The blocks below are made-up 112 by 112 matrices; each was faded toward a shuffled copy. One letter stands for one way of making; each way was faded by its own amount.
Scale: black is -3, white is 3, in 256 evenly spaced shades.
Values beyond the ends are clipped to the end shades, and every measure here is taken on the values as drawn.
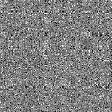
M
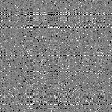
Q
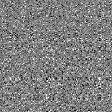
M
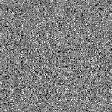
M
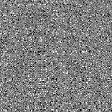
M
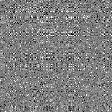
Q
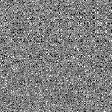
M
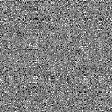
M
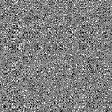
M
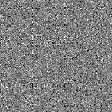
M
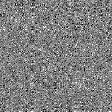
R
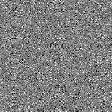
R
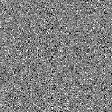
R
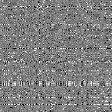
Q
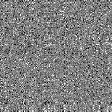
M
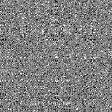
M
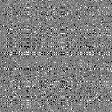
Q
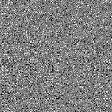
M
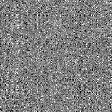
M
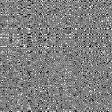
Q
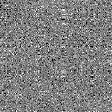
M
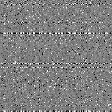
Q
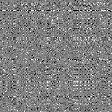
Q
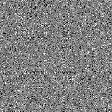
R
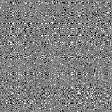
Q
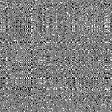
Q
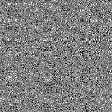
M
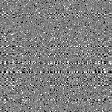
Q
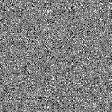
R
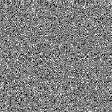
M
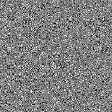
M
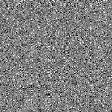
M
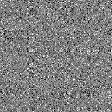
R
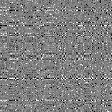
Q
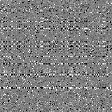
Q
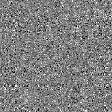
R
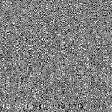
R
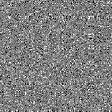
R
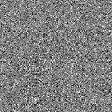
R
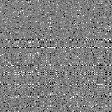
Q
